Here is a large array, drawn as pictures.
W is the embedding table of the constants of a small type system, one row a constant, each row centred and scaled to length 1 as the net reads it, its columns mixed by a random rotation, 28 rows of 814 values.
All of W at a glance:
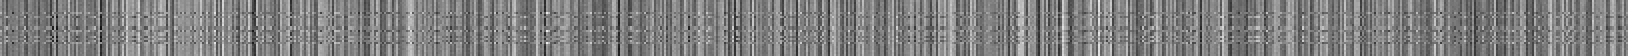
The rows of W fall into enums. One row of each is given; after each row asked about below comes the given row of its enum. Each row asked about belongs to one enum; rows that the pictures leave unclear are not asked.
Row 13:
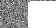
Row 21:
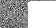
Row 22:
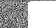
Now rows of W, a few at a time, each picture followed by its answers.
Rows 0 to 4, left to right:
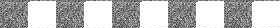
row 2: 22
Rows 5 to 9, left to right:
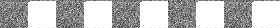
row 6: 21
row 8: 13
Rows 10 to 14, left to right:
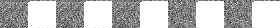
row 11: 22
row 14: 13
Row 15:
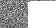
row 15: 21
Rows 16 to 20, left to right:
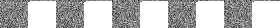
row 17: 22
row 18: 13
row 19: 22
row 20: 13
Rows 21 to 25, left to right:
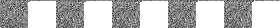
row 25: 22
